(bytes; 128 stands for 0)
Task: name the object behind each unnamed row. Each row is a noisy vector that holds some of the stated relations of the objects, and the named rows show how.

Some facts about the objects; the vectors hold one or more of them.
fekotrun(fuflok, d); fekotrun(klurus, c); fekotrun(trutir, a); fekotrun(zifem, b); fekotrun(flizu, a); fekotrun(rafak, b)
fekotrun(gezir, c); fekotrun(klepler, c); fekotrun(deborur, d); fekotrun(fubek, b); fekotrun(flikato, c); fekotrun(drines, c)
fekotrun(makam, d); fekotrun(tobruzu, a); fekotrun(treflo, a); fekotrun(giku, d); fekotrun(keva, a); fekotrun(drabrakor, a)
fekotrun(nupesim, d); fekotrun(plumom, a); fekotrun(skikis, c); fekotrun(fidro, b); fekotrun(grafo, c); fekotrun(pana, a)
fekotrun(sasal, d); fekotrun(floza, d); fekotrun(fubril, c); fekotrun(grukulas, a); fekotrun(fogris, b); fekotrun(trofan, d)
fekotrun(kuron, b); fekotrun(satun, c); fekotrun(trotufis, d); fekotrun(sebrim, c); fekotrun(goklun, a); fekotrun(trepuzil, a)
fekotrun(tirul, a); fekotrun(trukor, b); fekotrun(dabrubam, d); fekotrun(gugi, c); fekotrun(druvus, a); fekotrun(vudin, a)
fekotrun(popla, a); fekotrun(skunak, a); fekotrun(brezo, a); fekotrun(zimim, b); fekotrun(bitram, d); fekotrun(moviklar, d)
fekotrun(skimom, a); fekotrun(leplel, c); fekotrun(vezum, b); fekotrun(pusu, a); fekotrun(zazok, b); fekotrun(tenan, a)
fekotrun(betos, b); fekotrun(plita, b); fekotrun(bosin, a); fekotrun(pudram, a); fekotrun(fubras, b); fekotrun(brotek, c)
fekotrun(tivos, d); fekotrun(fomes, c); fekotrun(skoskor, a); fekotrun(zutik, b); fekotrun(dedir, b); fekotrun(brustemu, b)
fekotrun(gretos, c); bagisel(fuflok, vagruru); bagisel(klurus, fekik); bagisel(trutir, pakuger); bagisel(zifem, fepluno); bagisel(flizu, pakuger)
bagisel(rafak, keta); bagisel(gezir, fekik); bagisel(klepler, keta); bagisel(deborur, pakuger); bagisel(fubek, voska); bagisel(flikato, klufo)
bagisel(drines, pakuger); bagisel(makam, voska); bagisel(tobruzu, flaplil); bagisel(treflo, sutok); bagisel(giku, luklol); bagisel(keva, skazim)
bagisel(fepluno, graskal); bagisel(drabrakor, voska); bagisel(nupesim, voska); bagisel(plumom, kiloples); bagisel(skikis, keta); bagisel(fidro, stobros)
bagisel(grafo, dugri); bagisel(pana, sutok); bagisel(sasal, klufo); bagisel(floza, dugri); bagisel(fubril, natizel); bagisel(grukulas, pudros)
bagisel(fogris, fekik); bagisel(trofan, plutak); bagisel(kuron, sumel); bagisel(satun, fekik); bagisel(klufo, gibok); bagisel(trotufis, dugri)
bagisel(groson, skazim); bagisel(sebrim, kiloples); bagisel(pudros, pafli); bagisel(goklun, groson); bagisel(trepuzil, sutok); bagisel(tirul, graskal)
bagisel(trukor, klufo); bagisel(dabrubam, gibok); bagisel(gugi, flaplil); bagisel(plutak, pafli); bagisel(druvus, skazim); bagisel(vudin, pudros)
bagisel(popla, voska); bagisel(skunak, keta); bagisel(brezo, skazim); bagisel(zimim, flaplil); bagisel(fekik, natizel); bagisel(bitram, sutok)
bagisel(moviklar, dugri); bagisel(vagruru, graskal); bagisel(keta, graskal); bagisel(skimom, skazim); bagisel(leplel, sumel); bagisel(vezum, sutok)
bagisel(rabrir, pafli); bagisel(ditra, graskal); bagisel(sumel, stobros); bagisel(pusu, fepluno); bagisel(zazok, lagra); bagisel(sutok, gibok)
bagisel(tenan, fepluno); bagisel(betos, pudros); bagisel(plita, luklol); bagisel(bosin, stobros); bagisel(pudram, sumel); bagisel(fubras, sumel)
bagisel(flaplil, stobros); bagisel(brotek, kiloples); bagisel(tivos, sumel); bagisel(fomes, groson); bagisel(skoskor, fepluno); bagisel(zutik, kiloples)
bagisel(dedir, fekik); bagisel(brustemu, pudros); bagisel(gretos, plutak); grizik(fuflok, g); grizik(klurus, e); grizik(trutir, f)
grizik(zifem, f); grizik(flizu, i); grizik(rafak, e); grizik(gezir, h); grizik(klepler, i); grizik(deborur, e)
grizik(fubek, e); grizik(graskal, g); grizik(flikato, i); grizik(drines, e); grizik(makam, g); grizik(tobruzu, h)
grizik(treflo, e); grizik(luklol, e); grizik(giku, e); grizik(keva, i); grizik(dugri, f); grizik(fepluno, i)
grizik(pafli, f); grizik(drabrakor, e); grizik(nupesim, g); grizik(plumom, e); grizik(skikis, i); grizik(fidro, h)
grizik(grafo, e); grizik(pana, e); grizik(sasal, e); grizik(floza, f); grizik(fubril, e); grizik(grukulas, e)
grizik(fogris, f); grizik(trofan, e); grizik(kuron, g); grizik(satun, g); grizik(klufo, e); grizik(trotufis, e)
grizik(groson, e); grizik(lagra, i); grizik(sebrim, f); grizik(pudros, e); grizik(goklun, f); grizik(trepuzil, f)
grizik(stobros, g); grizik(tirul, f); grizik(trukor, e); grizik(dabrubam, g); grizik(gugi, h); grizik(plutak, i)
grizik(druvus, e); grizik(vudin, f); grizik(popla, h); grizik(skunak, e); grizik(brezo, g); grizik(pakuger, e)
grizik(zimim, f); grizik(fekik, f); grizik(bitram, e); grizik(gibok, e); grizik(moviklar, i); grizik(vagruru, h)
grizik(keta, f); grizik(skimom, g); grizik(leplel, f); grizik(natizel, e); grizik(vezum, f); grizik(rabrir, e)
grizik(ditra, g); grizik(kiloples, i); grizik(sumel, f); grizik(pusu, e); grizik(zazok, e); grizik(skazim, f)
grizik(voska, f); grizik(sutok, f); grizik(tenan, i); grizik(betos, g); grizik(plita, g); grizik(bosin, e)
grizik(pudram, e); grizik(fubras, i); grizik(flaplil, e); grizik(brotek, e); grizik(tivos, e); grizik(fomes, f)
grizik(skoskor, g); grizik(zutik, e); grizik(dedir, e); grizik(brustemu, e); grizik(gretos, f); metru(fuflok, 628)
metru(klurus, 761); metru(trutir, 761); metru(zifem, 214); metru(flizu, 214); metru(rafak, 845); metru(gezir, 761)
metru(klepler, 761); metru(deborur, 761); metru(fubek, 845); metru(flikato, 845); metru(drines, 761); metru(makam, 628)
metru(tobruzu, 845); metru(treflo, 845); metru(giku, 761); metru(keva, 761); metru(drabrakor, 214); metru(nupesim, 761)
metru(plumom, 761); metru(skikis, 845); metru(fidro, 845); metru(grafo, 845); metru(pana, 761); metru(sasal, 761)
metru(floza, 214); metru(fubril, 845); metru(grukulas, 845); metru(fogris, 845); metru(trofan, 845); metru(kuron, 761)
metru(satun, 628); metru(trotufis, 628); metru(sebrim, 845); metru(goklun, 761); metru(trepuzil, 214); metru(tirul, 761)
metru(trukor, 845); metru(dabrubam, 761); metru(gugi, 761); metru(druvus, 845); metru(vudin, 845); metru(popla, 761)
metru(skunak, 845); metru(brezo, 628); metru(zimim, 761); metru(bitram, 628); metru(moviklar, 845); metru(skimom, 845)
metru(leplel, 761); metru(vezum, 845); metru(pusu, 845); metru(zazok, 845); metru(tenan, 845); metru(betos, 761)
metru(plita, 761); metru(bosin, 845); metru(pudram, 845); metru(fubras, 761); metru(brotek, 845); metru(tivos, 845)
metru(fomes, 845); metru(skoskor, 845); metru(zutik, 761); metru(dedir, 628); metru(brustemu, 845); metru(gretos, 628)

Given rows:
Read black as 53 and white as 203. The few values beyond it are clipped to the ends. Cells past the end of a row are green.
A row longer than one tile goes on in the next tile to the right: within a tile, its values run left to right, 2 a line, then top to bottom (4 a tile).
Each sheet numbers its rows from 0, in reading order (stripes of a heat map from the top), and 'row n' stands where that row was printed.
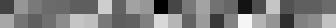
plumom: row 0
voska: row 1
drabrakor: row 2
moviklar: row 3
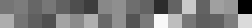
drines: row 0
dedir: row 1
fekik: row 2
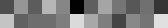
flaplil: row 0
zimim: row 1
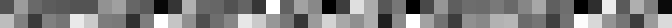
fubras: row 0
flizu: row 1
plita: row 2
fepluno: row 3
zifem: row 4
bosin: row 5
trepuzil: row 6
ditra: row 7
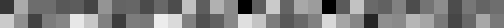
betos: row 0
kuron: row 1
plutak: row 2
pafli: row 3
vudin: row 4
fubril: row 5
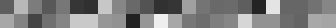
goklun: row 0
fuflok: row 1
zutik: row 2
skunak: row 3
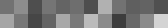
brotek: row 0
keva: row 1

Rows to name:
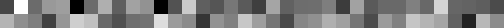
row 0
keta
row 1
sumel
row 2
fogris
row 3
druvus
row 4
trukor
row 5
klepler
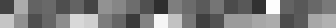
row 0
nupesim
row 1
brezo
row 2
gugi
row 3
tenan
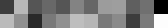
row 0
skimom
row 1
floza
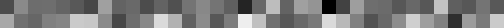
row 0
sasal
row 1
dabrubam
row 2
bitram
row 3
sutok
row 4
popla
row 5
vezum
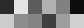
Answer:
vagruru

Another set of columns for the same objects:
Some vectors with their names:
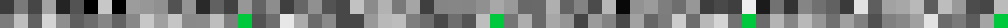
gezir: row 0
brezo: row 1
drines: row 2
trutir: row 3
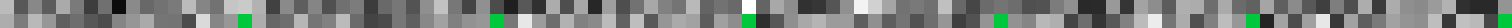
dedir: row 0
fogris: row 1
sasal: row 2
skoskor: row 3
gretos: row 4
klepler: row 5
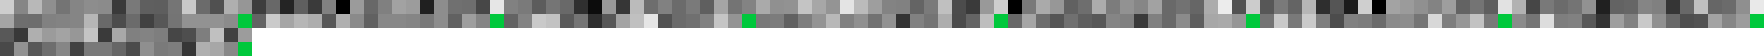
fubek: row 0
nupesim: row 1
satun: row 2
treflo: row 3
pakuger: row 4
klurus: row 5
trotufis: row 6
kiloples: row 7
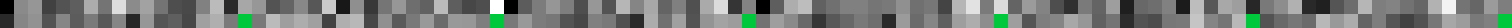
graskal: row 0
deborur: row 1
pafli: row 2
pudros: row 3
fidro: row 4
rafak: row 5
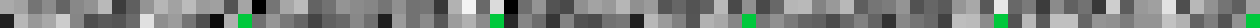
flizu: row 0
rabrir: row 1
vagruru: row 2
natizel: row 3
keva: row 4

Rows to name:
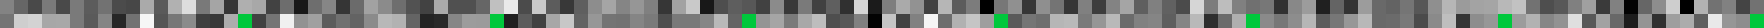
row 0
floza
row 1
fuflok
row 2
skikis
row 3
leplel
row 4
moviklar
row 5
trofan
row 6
fubras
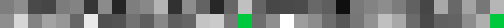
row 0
plita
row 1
makam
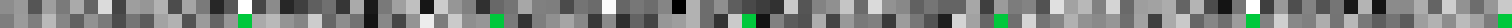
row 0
plumom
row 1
zimim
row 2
tobruzu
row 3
fepluno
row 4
pana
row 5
zutik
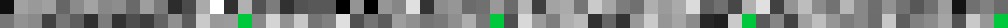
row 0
flaplil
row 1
betos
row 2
trepuzil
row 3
flikato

